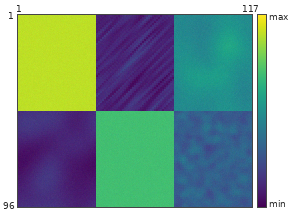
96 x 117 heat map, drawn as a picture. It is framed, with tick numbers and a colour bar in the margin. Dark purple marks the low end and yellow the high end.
The table splits into 2 rows of 3 panels. Panel 1,1: very high, flat. Panel 1,2: very low, slanting up to the right, faint in contrast. Panel 1,3: middling, smooth, faint in contrast. Panel 2,1: very low, smooth, faint in contrast. Panel 2,2: high, flat. Panel 2,3: low, blotchy, faint in contrast.
